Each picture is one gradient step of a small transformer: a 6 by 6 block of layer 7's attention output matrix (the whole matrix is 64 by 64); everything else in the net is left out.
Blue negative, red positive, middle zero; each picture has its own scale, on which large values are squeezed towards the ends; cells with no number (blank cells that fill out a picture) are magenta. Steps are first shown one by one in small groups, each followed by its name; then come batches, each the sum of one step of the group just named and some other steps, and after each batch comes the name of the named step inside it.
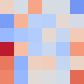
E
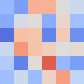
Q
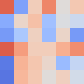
Q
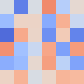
Q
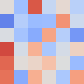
E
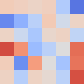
E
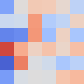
Q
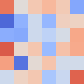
E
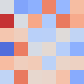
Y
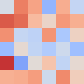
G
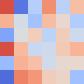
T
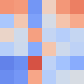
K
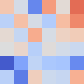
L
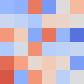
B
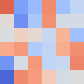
T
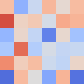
Y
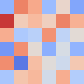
G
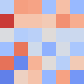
G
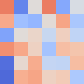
T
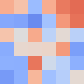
K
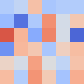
B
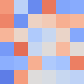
Y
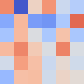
T
